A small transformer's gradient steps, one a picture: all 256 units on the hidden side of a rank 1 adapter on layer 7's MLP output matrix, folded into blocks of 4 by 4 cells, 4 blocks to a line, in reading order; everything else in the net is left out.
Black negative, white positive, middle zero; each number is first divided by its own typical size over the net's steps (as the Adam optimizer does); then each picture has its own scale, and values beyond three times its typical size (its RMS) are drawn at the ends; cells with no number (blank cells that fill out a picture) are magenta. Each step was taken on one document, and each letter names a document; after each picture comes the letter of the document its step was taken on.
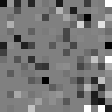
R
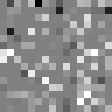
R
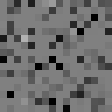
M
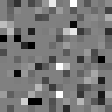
M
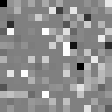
R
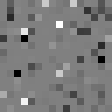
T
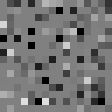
M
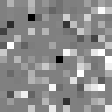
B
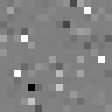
T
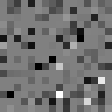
M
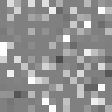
B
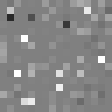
T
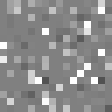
B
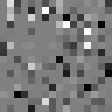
B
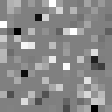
M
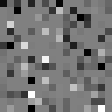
R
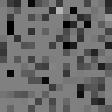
R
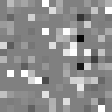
R
